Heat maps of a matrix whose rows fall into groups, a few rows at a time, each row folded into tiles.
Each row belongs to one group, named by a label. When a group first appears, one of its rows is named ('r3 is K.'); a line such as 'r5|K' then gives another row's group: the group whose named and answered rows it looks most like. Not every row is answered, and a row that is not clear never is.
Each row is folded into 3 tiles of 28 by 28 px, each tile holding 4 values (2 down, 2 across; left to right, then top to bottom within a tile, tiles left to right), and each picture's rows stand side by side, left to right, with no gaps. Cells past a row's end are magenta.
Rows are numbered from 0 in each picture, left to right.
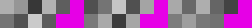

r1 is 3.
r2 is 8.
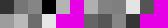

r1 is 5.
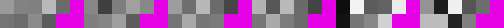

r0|5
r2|8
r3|8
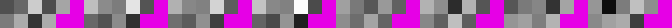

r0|3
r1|5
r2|5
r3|5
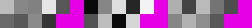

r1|3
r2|8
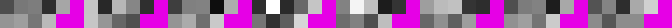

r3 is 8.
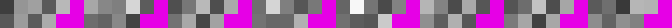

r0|3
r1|5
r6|3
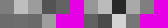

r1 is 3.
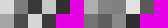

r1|5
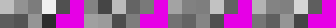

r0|5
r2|5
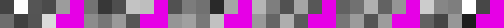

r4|3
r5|5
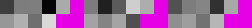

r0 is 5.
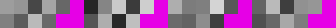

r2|5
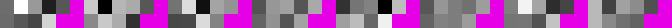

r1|8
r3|3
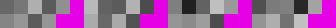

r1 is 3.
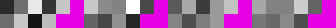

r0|3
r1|5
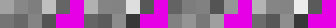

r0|5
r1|5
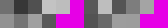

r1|3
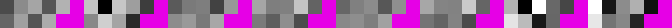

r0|3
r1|8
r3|5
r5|5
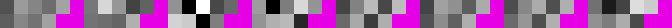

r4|3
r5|3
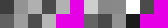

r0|3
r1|5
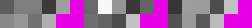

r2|3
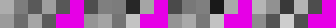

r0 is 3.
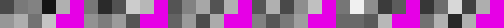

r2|3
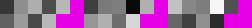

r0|3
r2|5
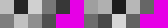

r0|8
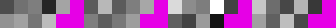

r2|5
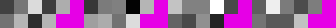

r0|3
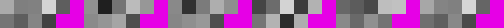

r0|5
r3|3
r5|5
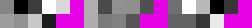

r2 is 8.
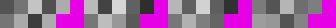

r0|3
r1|8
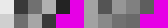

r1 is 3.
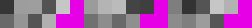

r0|3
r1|8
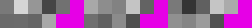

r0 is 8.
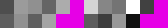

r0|3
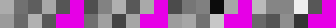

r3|5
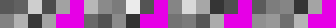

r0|3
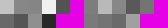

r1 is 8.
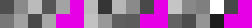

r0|3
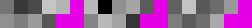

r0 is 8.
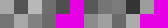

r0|8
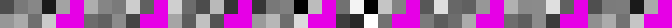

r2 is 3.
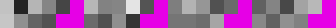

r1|5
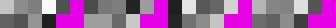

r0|5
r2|3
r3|5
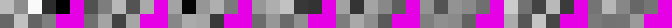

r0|8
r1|3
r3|8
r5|8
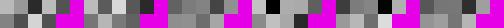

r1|8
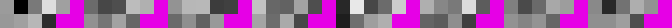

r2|8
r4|3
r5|5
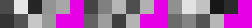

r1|3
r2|8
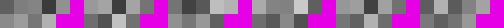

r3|5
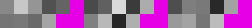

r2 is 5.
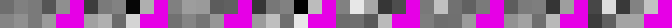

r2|8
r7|3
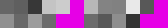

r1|5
